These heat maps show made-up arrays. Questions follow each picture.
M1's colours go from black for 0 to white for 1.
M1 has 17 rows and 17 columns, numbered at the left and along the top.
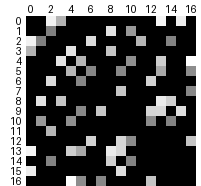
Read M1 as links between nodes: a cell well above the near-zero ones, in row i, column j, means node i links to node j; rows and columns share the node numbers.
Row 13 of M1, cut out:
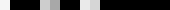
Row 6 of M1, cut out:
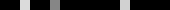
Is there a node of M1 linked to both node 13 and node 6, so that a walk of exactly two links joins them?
yes
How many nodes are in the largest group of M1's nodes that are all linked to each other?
3
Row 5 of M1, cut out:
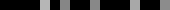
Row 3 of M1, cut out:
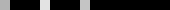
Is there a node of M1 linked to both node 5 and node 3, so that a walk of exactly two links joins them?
yes
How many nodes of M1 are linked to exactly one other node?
1
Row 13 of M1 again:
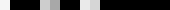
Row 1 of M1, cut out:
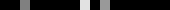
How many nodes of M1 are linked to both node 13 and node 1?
1
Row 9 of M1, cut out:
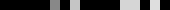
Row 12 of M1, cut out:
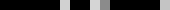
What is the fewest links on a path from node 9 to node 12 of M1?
1
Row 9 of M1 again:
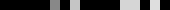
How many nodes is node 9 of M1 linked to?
5
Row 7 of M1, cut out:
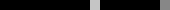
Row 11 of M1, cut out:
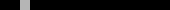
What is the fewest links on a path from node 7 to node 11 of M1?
5
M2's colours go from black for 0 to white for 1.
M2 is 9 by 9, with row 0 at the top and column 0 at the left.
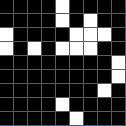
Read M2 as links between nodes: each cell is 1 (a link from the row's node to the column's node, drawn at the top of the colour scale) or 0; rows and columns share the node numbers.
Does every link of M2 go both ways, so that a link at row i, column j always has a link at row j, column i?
no
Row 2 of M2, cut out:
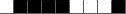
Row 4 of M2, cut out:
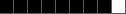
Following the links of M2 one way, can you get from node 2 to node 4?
yes
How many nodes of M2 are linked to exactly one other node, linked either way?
0
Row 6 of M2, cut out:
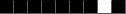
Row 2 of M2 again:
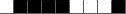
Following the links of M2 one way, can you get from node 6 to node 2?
no
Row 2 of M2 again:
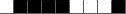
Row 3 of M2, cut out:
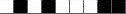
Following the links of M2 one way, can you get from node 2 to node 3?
no
